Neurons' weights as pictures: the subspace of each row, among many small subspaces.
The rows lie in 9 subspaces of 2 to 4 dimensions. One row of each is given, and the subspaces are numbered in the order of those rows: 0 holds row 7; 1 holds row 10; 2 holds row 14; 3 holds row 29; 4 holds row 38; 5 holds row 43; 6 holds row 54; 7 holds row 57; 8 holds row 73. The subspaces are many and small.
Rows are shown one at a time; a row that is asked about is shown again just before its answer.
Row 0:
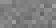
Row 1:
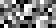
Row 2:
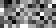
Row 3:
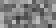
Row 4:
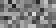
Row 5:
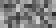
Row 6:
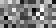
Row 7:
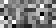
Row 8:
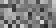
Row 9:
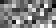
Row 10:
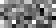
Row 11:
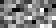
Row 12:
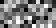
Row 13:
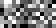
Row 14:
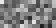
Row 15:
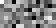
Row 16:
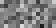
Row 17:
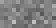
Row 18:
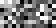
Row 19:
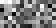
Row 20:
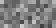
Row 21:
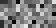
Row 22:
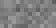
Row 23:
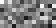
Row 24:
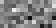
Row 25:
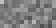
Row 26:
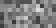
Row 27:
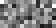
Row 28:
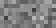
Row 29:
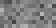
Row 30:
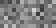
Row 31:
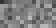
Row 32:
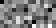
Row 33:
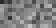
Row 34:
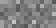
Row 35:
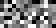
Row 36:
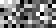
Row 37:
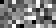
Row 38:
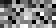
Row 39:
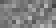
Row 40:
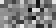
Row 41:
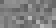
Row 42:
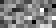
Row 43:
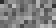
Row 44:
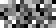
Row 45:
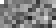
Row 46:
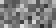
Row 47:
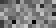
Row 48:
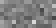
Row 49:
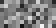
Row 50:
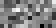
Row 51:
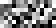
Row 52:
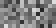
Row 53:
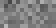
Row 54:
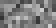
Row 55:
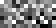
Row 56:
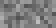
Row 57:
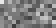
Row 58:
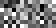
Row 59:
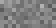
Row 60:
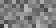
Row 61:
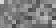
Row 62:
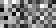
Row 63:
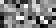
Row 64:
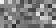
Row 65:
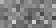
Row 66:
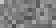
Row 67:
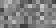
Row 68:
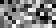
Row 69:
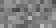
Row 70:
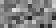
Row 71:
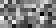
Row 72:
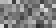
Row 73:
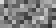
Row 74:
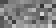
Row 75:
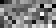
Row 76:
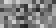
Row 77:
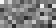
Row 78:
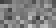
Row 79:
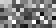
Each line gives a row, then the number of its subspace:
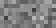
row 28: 8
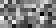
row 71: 0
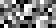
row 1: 0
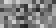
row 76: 4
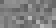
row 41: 4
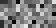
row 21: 1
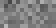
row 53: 0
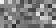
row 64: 7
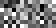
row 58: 5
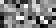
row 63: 4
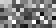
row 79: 4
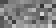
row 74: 0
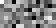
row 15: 8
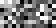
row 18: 2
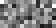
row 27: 5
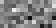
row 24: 6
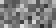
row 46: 2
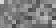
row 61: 7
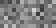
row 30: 8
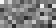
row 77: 2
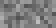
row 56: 4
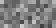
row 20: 2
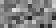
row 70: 6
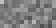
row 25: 2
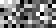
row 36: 2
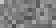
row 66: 8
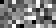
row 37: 8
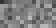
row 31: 5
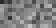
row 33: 5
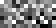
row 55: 4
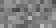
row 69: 6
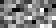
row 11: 1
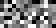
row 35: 5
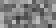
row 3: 4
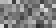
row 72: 0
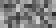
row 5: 4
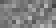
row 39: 3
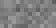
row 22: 6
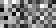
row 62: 5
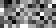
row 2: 3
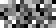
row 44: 1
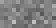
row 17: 6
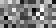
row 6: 8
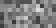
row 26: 6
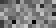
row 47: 1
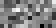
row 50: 6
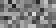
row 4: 5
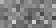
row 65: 6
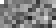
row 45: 7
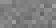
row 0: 3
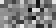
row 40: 8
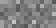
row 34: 1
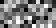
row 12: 0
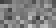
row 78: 5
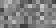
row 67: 0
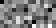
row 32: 0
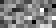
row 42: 1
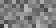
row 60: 0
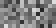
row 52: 8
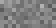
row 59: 5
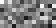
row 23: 2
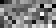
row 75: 0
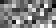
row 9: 3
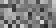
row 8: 5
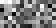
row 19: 5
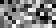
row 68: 7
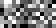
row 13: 3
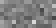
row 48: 1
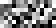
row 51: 3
